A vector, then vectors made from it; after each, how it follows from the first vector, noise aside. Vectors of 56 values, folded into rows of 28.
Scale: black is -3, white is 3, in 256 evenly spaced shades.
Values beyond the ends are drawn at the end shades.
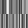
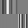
partly zeroed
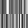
copied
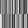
wrapped around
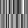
wrapped around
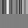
partly zeroed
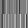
partly zeroed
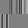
partly zeroed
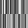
wrapped around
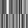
copied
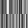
copied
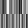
copied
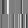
partly zeroed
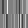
partly zeroed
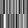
wrapped around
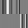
partly zeroed
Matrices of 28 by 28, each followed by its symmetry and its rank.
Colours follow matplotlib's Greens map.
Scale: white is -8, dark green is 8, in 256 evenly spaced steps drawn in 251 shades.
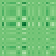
symmetric, rank one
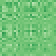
antisymmetric, rank two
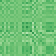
symmetric, rank two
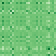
symmetric, rank two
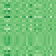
neither, rank two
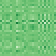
neither, rank two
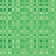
symmetric, rank two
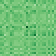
symmetric, rank three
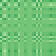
symmetric, rank one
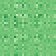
antisymmetric, rank two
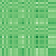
symmetric, rank one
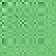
symmetric, rank three
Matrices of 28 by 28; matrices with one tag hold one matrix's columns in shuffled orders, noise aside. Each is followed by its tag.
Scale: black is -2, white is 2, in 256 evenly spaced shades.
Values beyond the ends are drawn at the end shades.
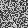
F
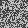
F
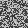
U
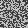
F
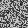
F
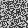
U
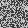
F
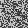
U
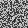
U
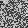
U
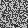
F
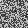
F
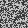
F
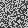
U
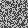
U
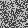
U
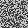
U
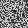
F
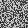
F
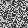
F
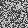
F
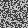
F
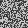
F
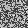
F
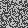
U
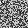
U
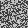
U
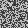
F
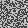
U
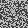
U
